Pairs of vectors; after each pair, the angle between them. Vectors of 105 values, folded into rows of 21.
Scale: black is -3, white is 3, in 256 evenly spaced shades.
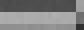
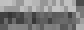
nearly opposite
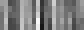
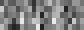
partly aligned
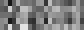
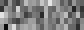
orthogonal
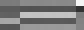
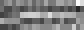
nearly parallel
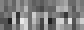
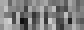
nearly opposite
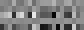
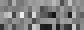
nearly parallel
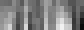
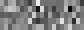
orthogonal
